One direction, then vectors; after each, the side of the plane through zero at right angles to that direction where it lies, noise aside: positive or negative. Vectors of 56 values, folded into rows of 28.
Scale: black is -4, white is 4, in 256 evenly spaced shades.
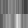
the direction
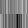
negative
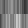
positive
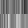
positive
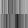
negative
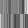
negative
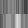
positive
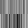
negative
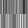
positive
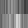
positive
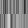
positive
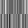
negative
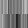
negative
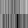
negative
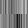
negative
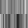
negative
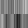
negative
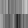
negative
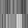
positive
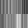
positive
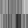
negative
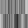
negative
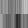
negative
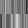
positive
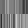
positive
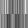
negative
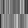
positive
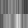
positive
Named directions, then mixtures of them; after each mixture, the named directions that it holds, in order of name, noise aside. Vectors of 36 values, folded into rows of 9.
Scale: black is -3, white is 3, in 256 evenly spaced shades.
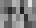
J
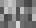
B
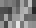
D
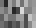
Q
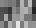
D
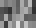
D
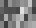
D, Q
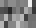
D, J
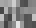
B, J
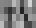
J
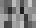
J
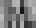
D, J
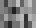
J, Q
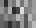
Q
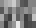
B, J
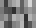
J, Q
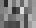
Q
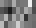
D, J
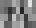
J
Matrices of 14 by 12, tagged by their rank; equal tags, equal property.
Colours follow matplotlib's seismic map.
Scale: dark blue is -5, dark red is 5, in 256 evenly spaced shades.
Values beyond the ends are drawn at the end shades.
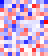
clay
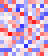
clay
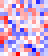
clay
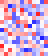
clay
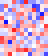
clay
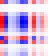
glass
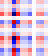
glass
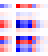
glass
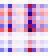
glass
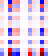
glass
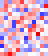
clay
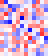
clay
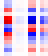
glass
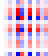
glass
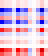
glass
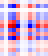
glass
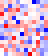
clay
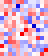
clay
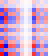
glass
